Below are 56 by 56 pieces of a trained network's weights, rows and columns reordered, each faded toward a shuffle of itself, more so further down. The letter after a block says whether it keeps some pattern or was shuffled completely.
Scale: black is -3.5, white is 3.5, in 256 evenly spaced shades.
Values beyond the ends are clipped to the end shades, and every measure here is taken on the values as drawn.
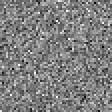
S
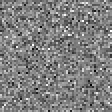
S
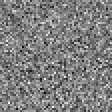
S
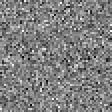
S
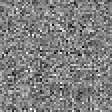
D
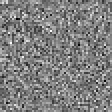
D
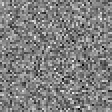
D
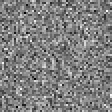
D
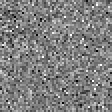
S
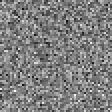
D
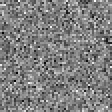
S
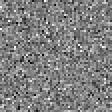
S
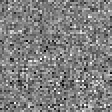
D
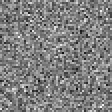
S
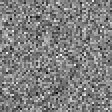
D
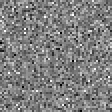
S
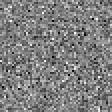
D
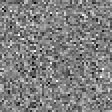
D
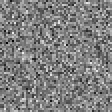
D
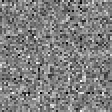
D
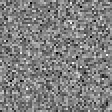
S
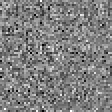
D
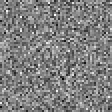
D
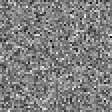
S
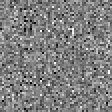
D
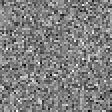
S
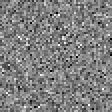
S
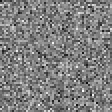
S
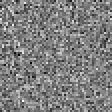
S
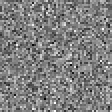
D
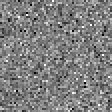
S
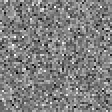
S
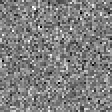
S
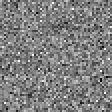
S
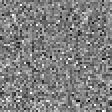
D
